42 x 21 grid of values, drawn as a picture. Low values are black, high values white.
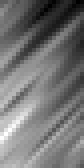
Ninth with the highest average: bottom left. Grain: diagonal, up to the right. Lone odd cells: none. Slope: up to the bottom left.
